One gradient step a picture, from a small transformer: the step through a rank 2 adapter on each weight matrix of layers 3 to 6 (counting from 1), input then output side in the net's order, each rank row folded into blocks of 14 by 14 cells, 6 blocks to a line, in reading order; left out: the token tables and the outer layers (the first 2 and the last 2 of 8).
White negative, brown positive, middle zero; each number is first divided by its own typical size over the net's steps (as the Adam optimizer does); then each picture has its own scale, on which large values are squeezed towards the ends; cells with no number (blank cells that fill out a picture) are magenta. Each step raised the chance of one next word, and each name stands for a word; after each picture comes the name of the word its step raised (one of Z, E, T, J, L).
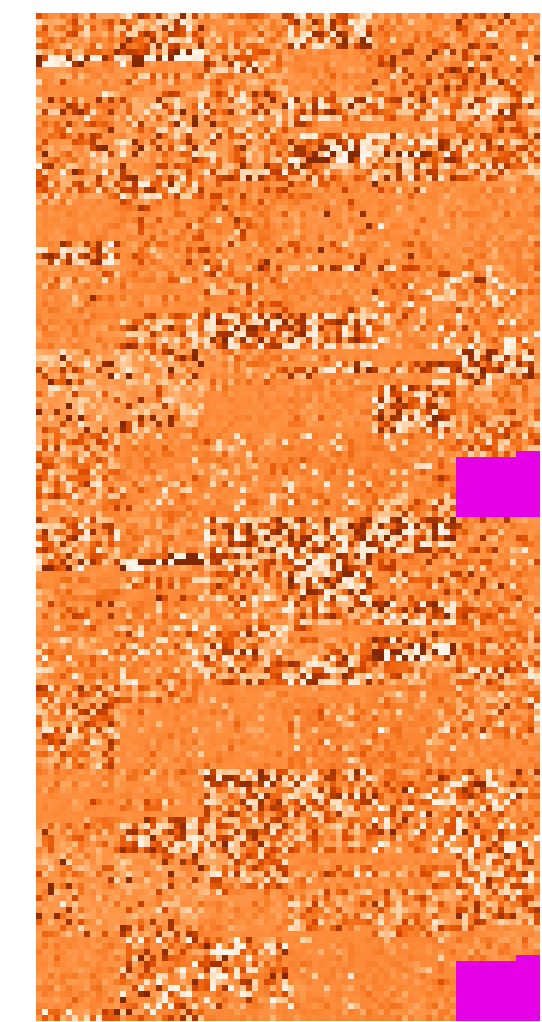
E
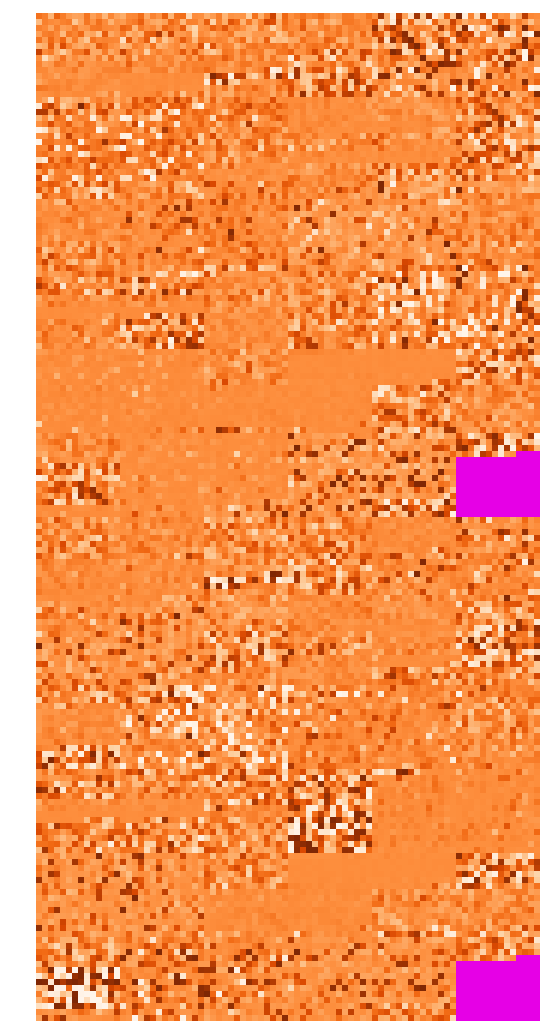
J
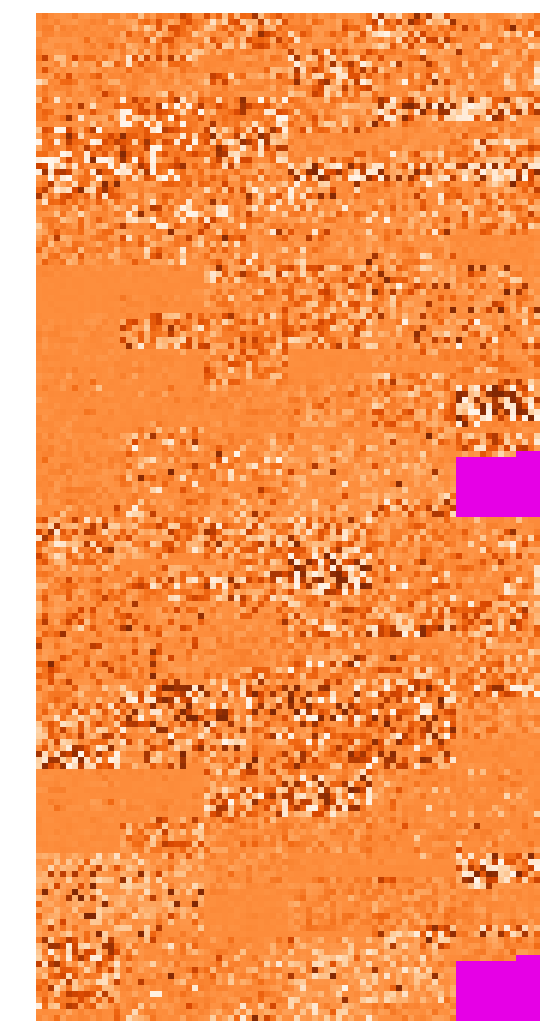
J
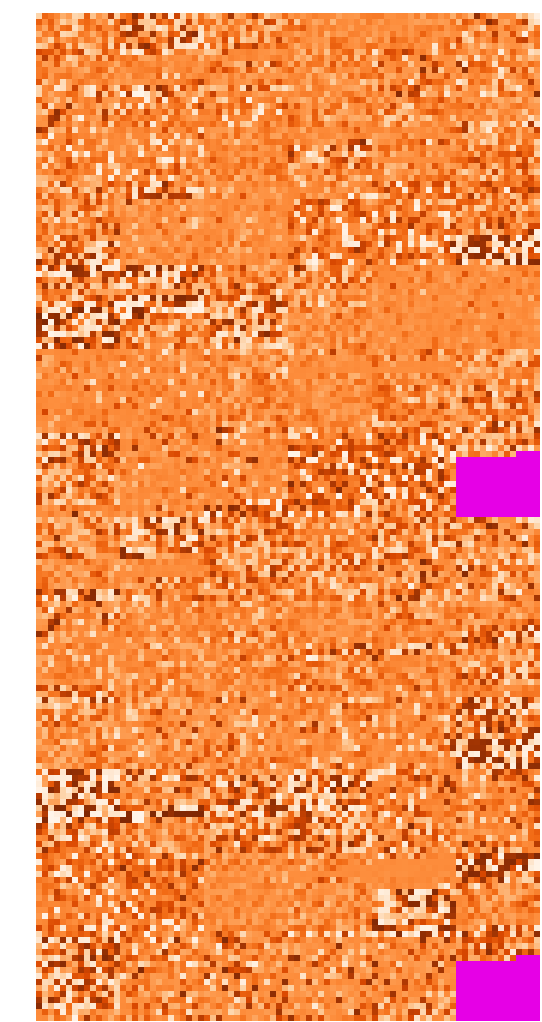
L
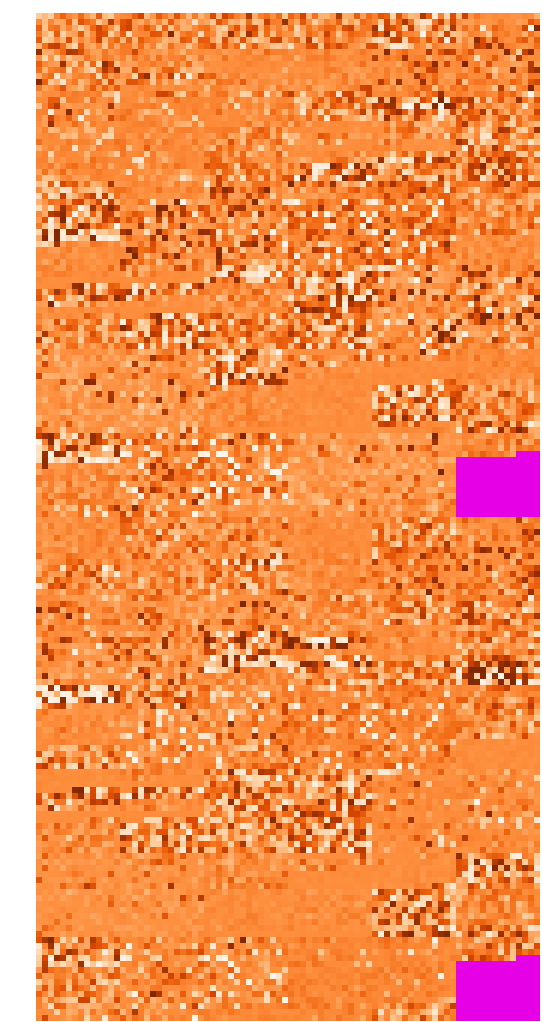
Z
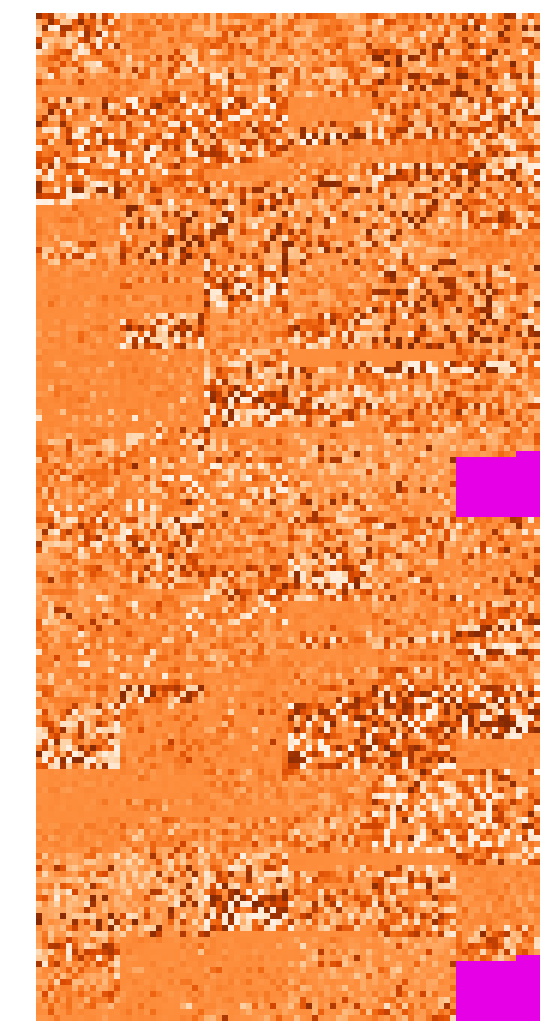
J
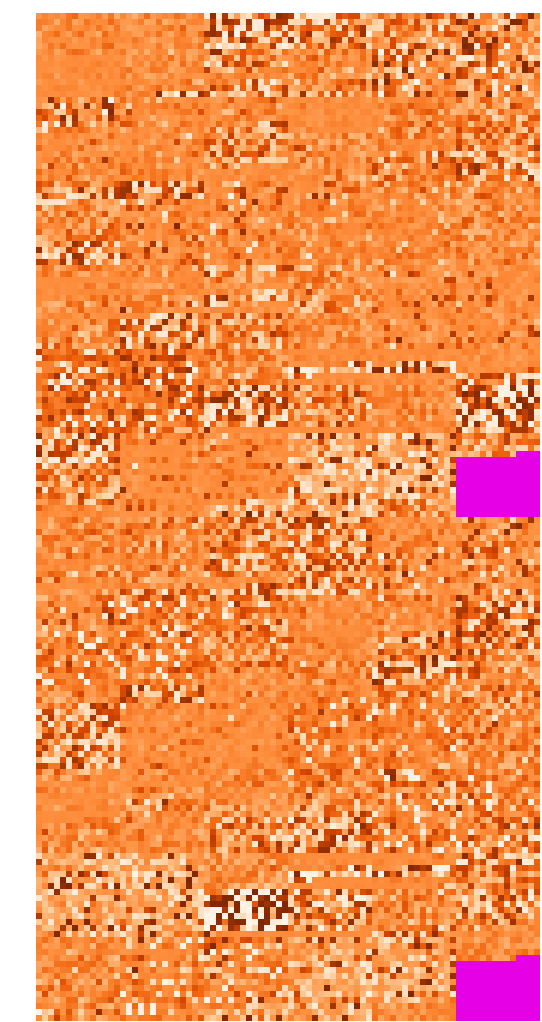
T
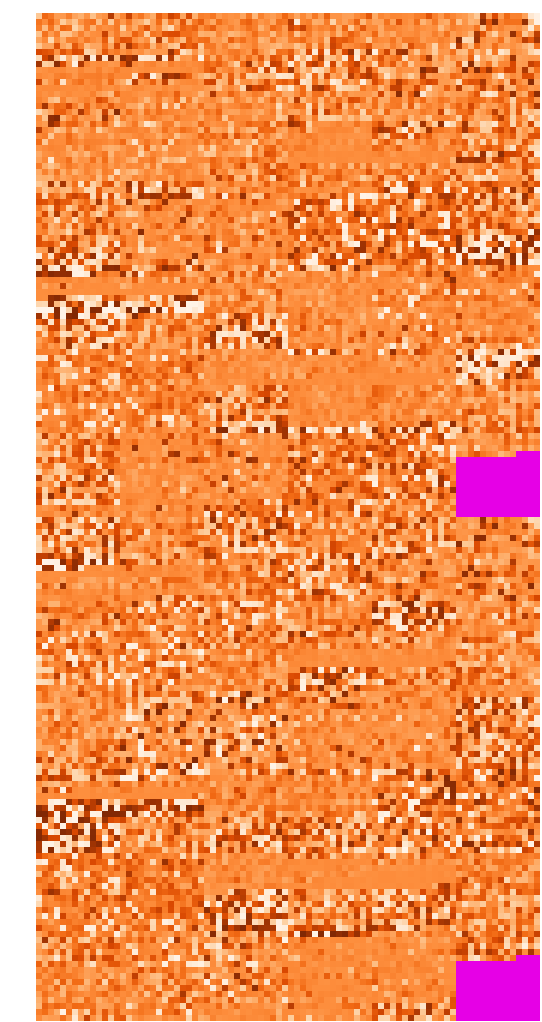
L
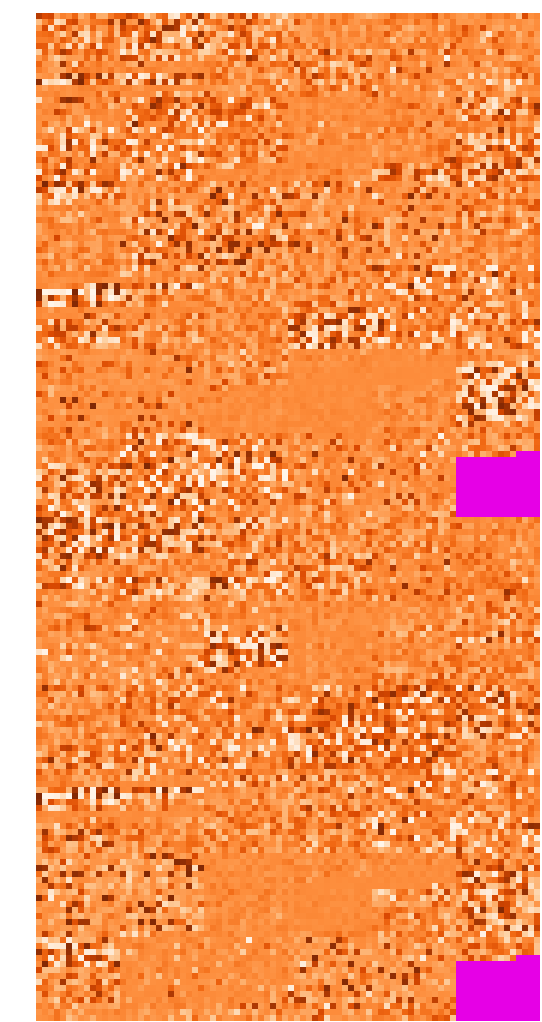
J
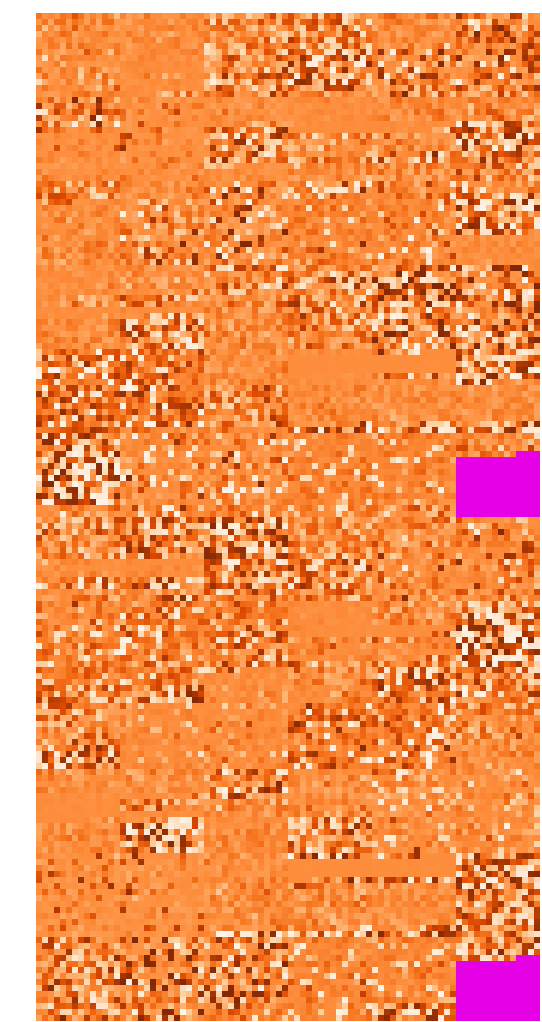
L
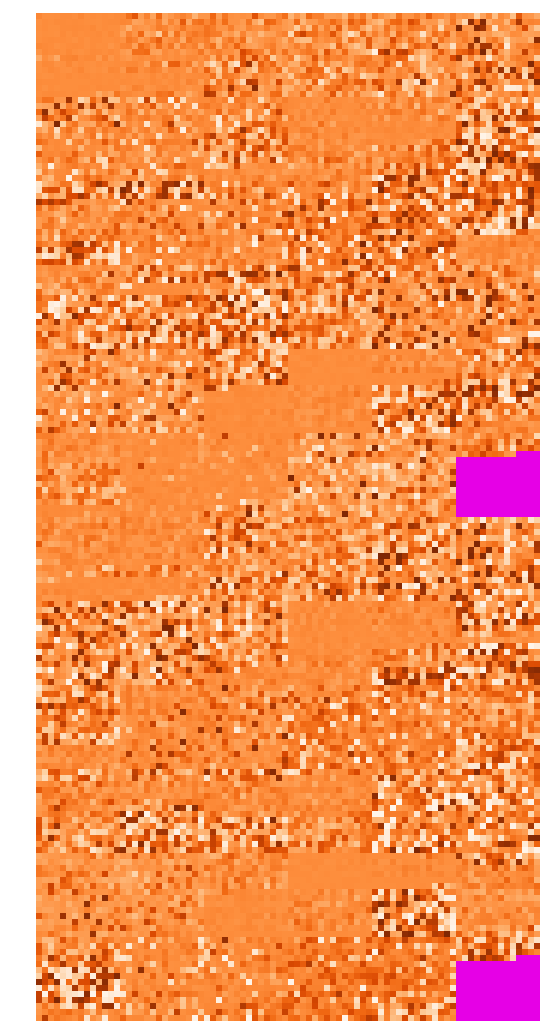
Z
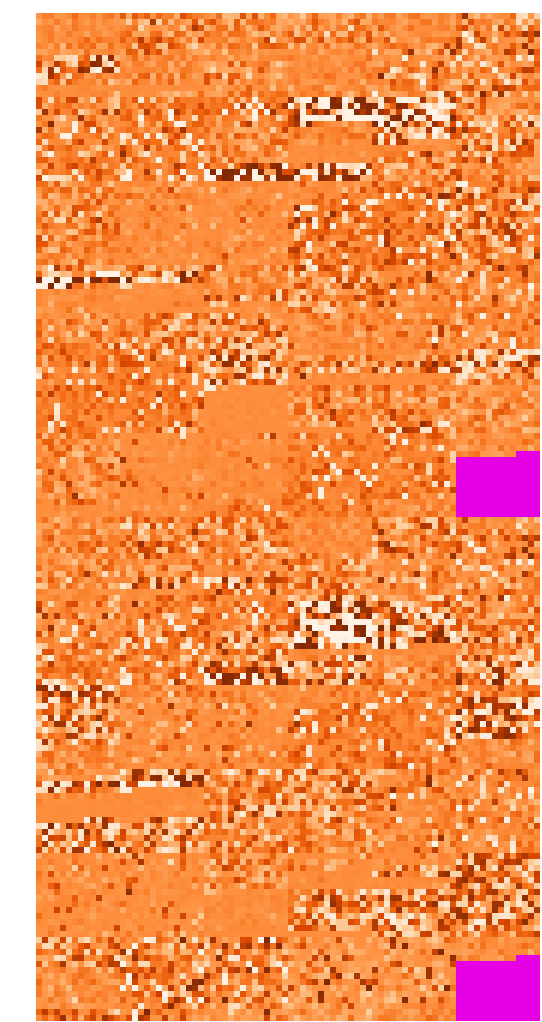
L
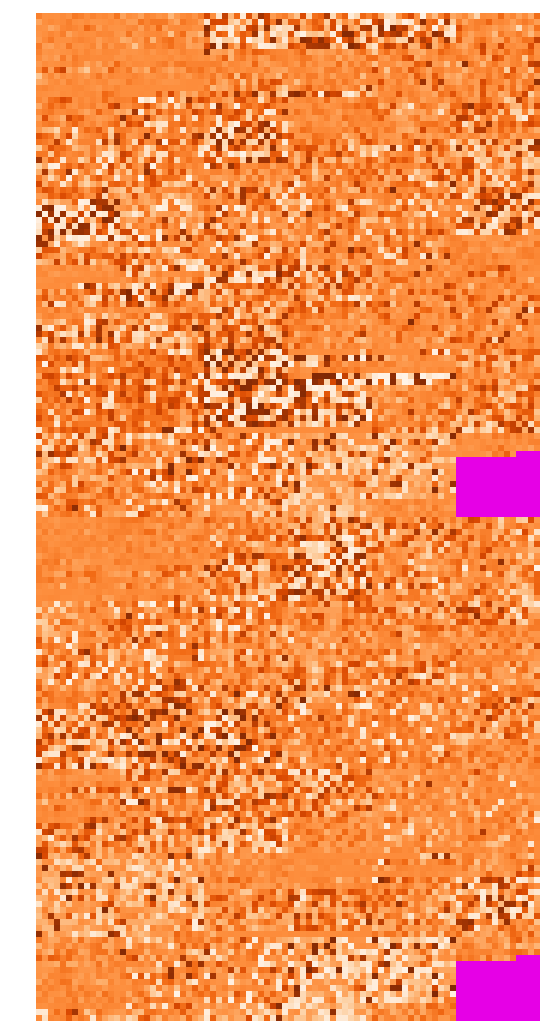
T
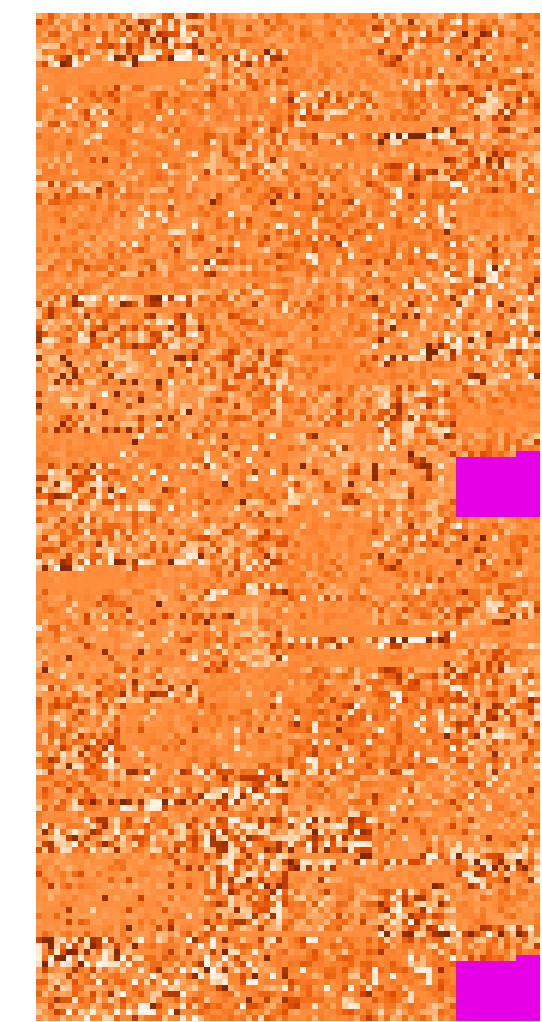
Z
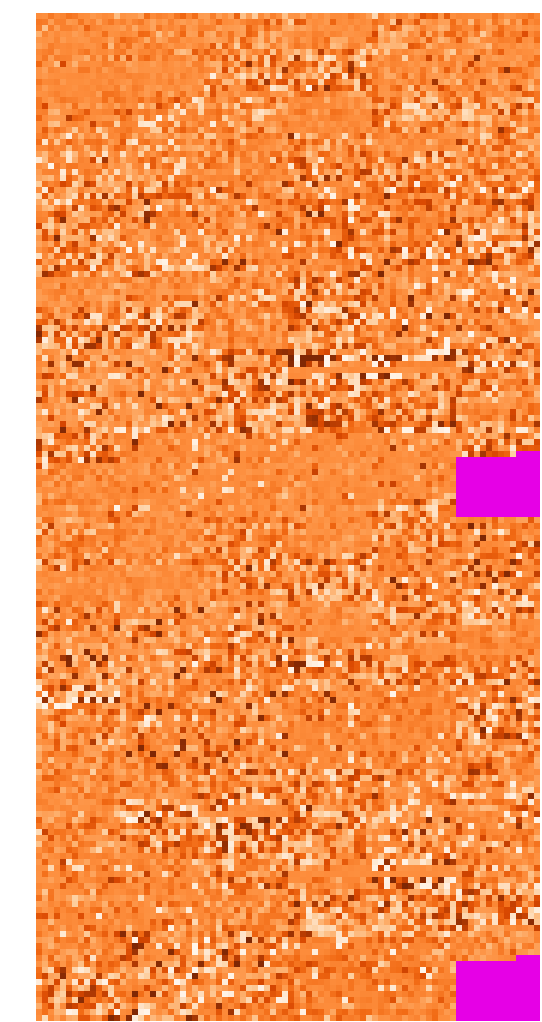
Z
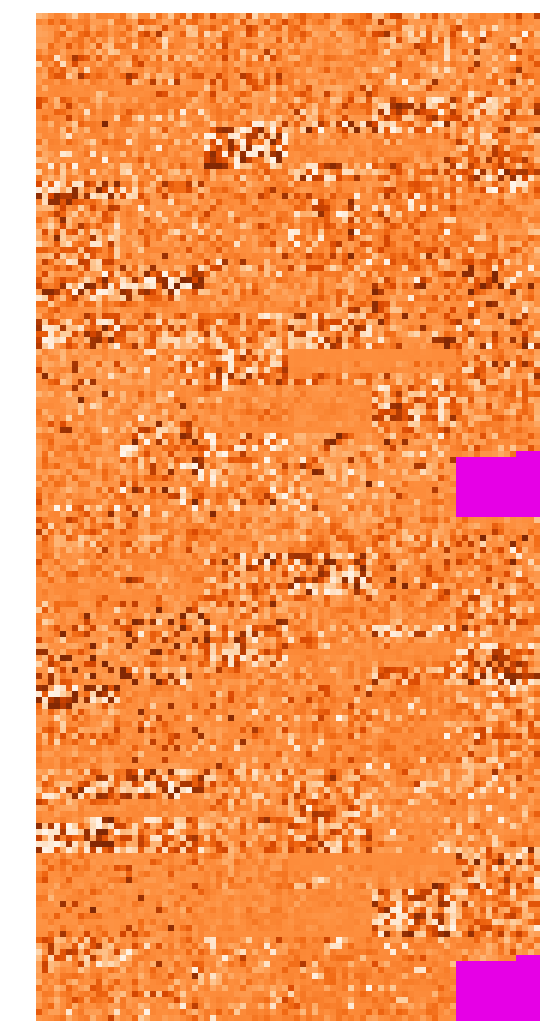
Z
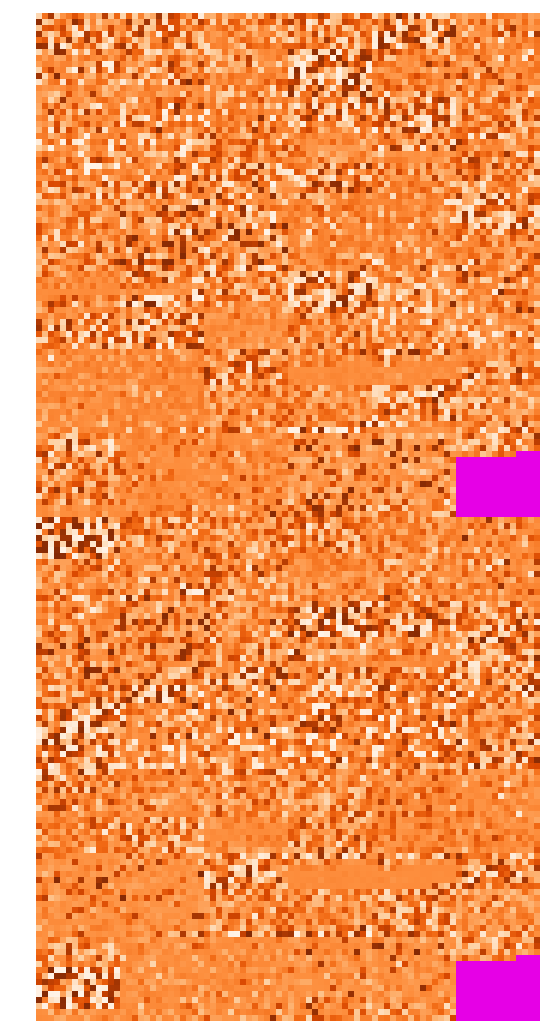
J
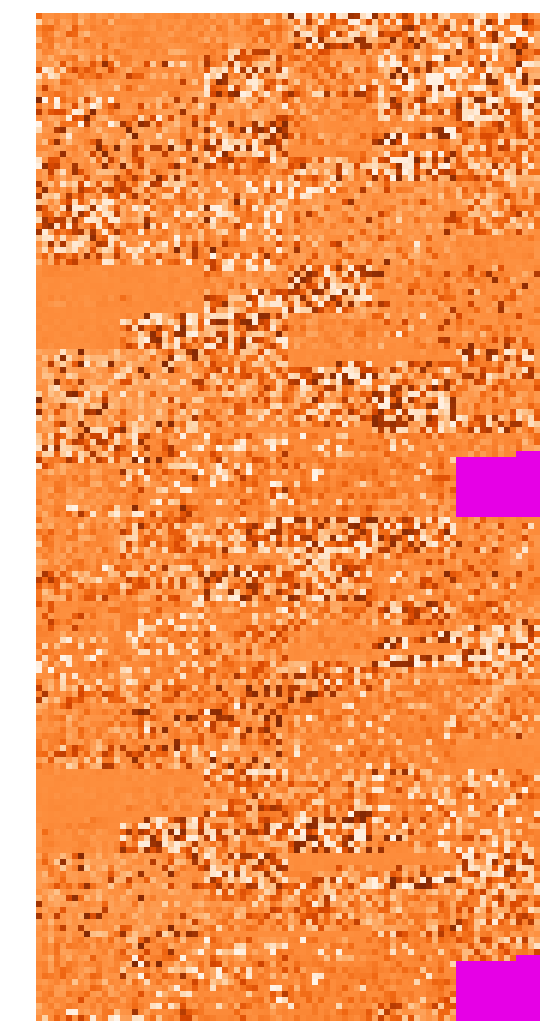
E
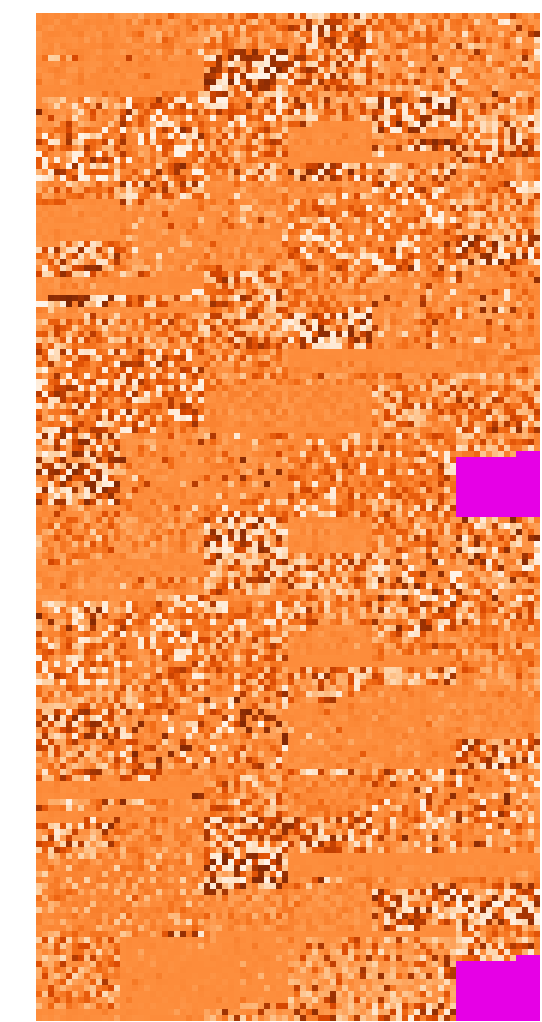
L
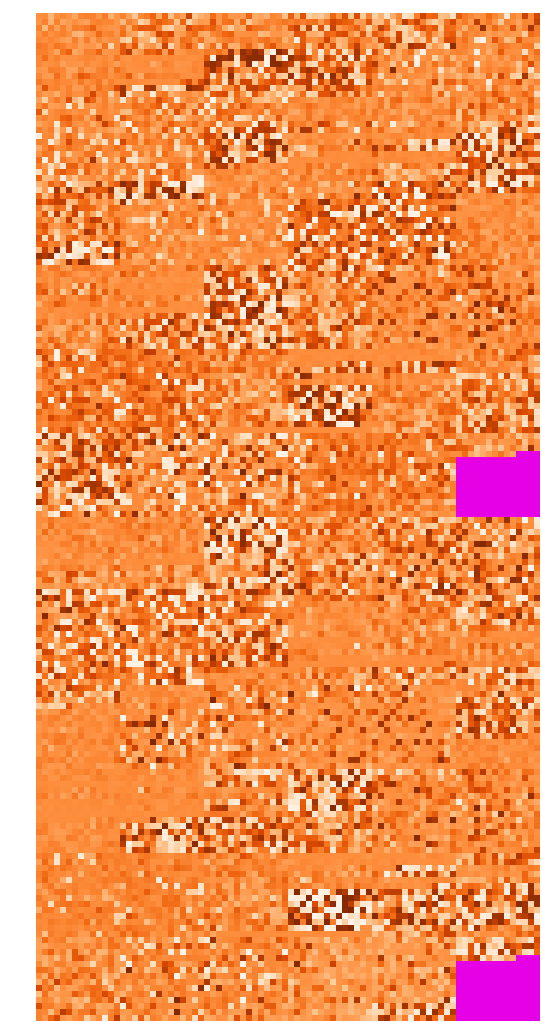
L
